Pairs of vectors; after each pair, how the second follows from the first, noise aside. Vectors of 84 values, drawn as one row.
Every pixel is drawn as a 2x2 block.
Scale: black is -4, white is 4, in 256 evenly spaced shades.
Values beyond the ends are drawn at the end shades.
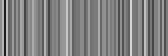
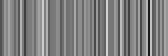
wrapped around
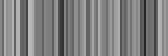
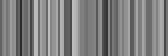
wrapped around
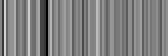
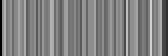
wrapped around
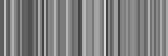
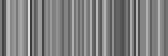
wrapped around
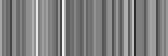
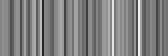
wrapped around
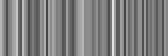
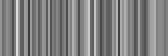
wrapped around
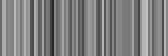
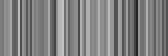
wrapped around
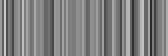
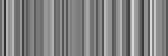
negated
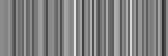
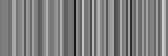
negated
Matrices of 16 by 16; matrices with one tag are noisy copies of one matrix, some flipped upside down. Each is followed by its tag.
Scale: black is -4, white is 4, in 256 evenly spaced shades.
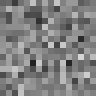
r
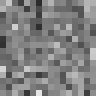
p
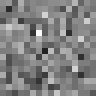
r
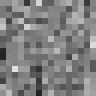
p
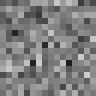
r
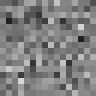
r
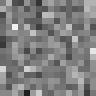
p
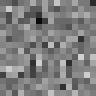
r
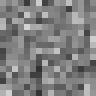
p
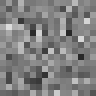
r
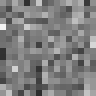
p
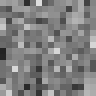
p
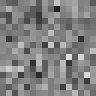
r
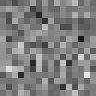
r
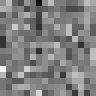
p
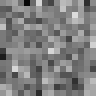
p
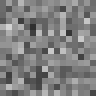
r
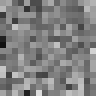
p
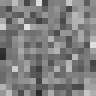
p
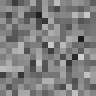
r
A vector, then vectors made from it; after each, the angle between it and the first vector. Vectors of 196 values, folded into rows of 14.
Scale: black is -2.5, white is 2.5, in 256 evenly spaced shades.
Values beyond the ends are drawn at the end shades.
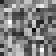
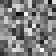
partly aligned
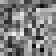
nearly opposite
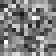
partly aligned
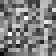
orthogonal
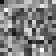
nearly parallel
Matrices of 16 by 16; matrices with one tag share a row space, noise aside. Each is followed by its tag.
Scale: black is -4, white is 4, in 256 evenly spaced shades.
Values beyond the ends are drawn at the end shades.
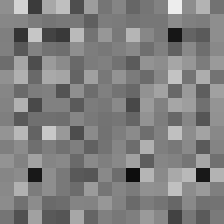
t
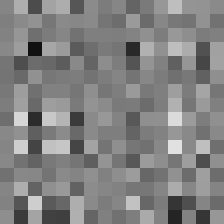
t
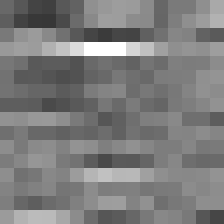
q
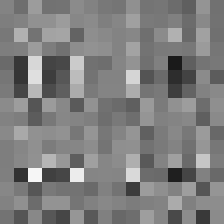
t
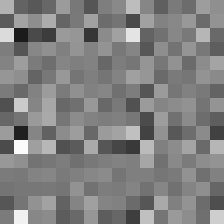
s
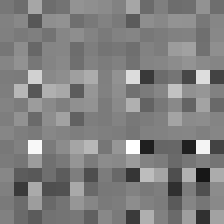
t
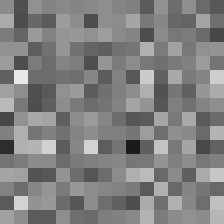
s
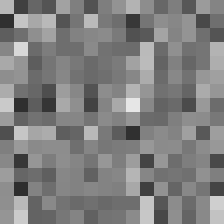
s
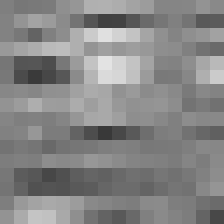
q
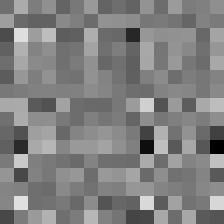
s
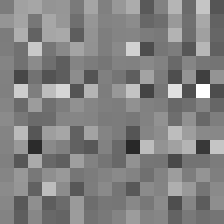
t
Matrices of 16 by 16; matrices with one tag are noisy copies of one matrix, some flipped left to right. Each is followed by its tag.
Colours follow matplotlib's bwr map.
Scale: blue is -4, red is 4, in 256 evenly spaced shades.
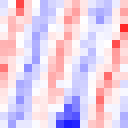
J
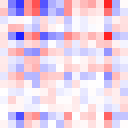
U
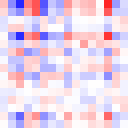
U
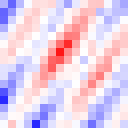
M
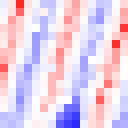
J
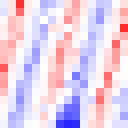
J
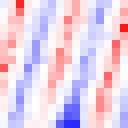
J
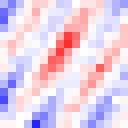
M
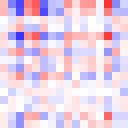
U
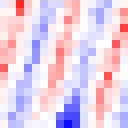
J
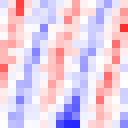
J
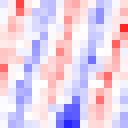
J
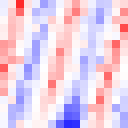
J
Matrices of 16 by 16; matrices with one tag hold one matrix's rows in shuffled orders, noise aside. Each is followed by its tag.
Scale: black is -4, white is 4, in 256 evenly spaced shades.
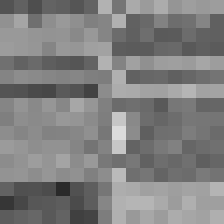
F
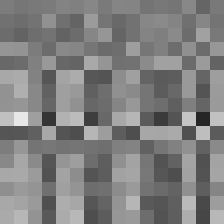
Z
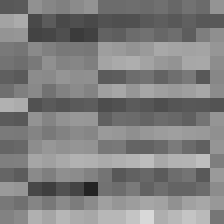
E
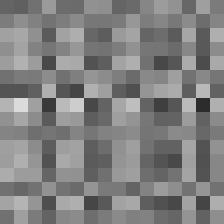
Z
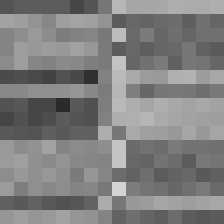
F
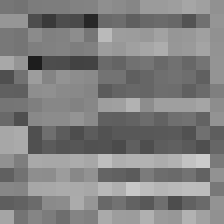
E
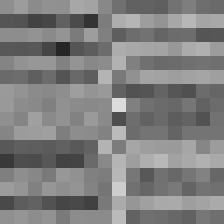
F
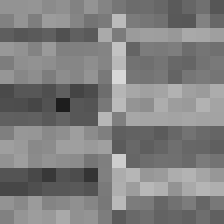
F
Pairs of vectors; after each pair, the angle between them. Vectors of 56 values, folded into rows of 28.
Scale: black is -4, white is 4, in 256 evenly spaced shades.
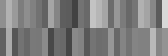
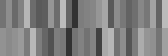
partly aligned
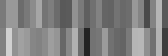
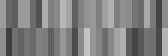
nearly opposite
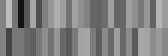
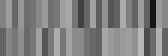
orthogonal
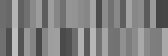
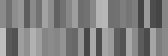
orthogonal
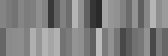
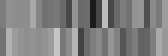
partly aligned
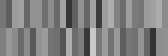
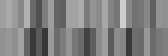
orthogonal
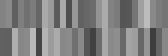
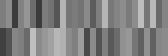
partly aligned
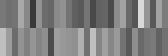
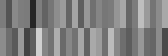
partly aligned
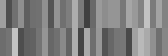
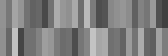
orthogonal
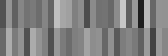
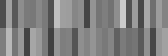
nearly parallel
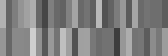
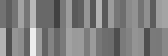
partly aligned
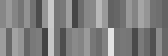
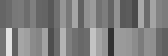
partly opposed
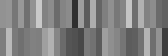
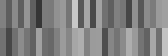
nearly opposite
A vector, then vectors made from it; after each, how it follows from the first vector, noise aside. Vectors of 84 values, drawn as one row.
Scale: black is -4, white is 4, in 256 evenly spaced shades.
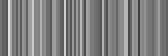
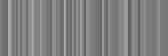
shrunk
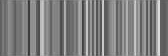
reversed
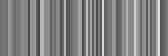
reversed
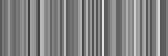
reversed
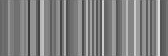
reversed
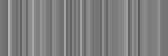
shrunk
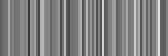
reversed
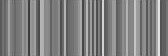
reversed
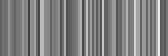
reversed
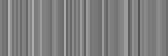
shrunk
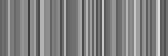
reversed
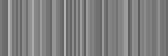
shrunk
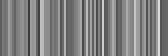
reversed
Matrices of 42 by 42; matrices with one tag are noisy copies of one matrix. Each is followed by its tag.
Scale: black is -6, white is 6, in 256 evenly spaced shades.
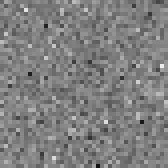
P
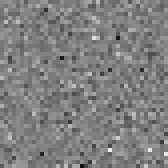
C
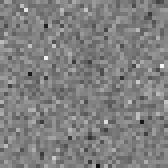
P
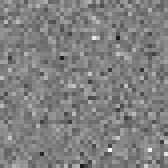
C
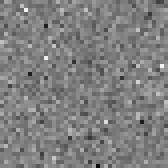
P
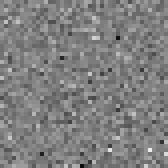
C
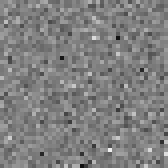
C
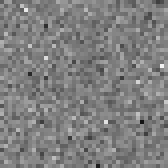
P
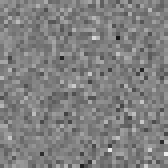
C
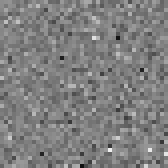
C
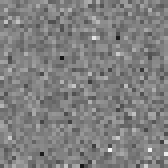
C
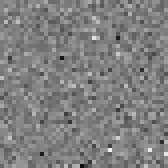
C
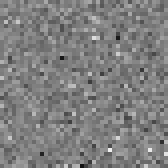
C
